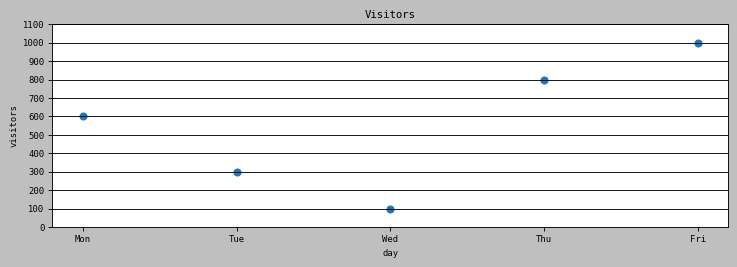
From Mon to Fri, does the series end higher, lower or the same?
higher
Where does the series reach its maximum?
Fri
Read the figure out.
Title: Visitors
x-axis: day, ticks Mon Tue Wed Thu Fri
y-axis: visitors, ticks 0 100 200 300 400 500 600 700 800 900 1000 1100
Values:
600 300 100 800 1000
